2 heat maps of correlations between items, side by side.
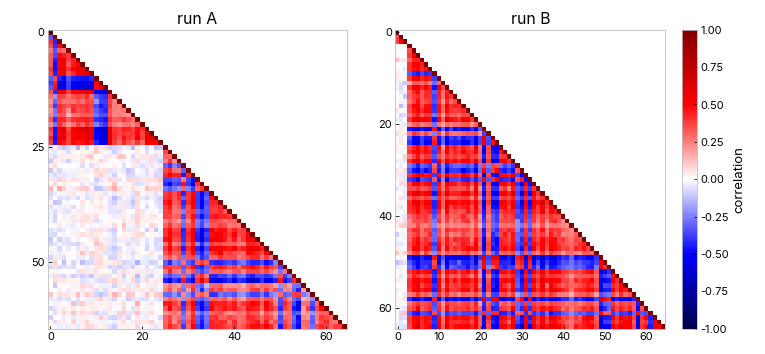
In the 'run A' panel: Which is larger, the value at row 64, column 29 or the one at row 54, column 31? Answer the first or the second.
the first
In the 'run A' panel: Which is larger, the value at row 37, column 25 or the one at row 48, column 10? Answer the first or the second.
the first
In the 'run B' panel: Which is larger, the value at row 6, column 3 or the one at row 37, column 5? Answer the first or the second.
the second
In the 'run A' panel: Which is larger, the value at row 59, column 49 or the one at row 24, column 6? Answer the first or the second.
the second
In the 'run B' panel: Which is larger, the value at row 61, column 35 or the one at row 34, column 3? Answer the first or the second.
the second
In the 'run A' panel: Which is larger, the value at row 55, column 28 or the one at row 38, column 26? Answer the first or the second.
the second
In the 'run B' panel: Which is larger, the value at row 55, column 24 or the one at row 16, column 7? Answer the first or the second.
the second
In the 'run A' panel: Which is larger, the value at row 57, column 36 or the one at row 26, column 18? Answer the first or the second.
the second
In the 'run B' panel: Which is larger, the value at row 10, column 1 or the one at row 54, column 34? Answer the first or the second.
the second
